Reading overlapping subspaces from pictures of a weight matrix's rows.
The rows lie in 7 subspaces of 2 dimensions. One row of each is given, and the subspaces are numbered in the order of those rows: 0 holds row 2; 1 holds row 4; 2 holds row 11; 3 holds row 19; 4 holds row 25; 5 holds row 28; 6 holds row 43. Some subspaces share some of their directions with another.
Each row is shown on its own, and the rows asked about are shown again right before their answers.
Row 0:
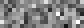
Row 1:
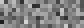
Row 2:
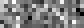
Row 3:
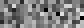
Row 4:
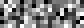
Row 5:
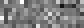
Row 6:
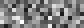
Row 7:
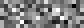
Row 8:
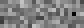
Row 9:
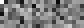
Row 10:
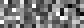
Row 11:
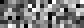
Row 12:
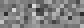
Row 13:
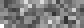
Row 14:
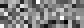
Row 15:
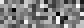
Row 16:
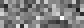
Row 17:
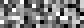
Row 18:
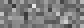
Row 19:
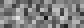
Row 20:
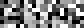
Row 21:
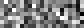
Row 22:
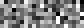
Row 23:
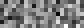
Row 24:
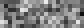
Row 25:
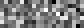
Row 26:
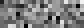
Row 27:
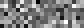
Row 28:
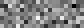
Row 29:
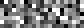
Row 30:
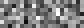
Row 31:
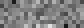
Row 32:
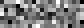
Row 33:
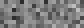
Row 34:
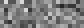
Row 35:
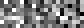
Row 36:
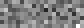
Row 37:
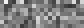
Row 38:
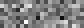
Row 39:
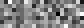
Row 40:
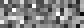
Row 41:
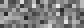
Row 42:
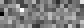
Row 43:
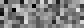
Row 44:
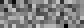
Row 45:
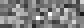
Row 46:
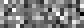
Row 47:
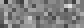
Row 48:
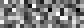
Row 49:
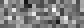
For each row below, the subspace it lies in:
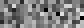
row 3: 4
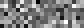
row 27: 5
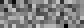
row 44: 0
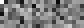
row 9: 6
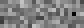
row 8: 6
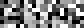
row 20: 2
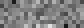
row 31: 0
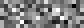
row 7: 5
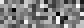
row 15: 2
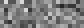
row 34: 3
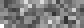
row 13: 1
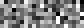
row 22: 2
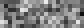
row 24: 1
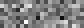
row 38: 5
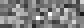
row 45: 6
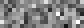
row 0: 1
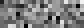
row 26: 2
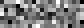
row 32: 6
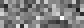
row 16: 5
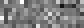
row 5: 3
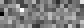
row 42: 6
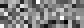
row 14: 5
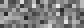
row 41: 5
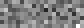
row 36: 4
